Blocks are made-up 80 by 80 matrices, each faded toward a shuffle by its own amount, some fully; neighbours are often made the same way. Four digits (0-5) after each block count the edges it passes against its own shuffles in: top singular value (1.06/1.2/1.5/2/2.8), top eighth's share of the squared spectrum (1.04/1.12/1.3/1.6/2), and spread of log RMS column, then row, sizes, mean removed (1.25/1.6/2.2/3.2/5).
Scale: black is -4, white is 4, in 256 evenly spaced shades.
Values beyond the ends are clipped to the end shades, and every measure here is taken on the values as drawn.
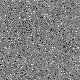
0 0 0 0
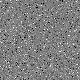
1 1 0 0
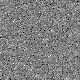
0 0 0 0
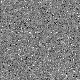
0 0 0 0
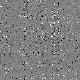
2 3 2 2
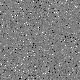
0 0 0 0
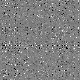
2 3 2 2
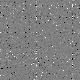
3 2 1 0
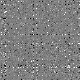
2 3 2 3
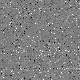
1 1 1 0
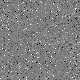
0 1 1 0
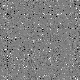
2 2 2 2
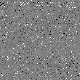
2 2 1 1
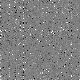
2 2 2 1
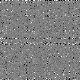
3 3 2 2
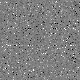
2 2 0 1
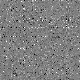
2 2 2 2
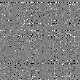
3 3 2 3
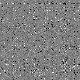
2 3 2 2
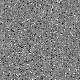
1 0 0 0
